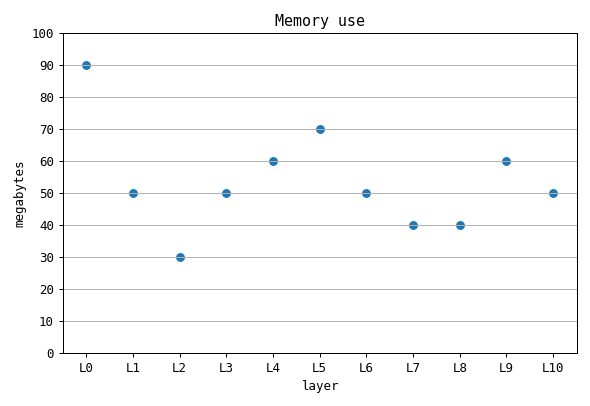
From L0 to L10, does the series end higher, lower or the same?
lower
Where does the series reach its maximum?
L0
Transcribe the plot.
Title: Memory use
x-axis: layer, ticks L0 L1 L2 L3 L4 L5 L6 L7 L8 L9 L10
y-axis: megabytes, ticks 0 10 20 30 40 50 60 70 80 90 100
Values:
90 50 30 50 60 70 50 40 40 60 50
